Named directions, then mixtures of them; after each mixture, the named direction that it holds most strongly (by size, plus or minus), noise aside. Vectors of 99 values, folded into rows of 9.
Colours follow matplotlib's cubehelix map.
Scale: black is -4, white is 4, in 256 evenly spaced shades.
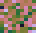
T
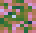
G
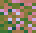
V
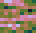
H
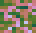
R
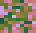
G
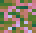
R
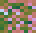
V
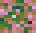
G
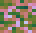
R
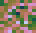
R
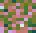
T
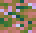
G
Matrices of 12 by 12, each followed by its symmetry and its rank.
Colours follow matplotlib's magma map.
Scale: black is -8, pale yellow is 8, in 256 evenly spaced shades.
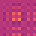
symmetric, rank one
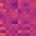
neither, rank two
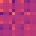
symmetric, rank one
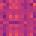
neither, rank two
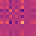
symmetric, rank one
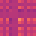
symmetric, rank one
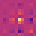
symmetric, rank one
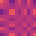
symmetric, rank one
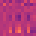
neither, rank two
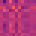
neither, rank two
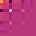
symmetric, rank one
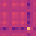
symmetric, rank one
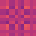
symmetric, rank one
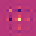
symmetric, rank one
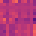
neither, rank two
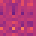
neither, rank two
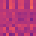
neither, rank two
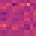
neither, rank two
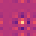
symmetric, rank one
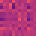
neither, rank two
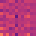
neither, rank two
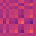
symmetric, rank one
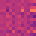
neither, rank two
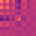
symmetric, rank one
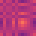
symmetric, rank one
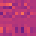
neither, rank two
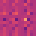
neither, rank two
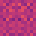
neither, rank two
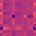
neither, rank two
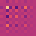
symmetric, rank one
